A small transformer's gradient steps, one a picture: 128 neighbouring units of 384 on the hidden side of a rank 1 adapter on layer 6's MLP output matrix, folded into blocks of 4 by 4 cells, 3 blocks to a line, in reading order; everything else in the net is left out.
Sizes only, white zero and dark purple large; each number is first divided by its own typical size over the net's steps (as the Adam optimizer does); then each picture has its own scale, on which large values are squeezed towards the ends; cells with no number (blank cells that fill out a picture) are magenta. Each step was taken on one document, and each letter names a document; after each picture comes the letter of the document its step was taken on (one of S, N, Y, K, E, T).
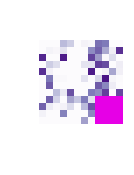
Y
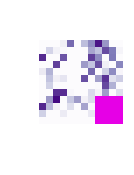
Y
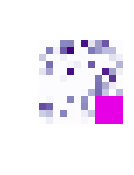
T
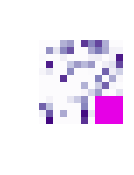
T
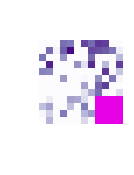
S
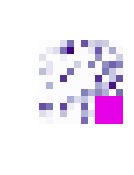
T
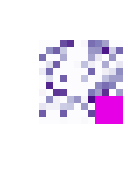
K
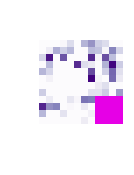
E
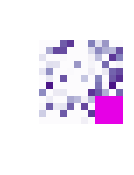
K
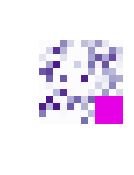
K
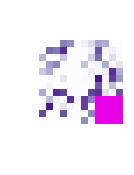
Y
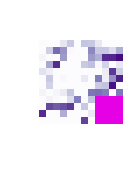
K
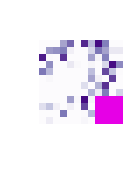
E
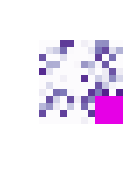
K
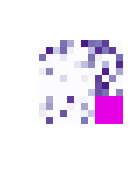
S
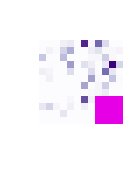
E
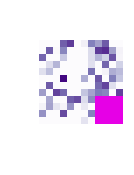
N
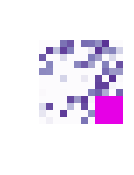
S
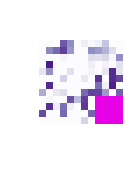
N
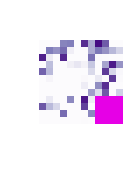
E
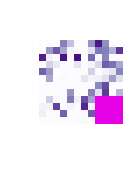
E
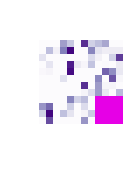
T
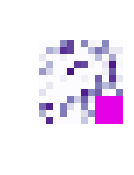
T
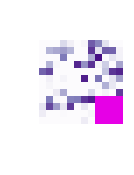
K
